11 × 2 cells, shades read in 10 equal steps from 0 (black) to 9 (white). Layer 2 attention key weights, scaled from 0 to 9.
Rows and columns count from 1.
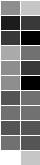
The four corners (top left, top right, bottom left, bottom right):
5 7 9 7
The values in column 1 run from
1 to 9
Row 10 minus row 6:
-1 3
